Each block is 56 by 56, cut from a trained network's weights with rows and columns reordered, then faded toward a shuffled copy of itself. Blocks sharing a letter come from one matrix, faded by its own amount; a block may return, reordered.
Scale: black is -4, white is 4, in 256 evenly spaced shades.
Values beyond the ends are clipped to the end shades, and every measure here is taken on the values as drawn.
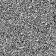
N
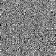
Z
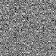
Z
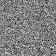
N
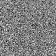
N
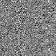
Z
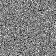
N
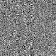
Z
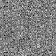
Z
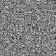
Z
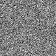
N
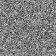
N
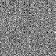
Z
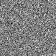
N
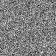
N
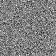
N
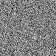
N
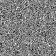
N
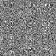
Z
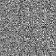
Z
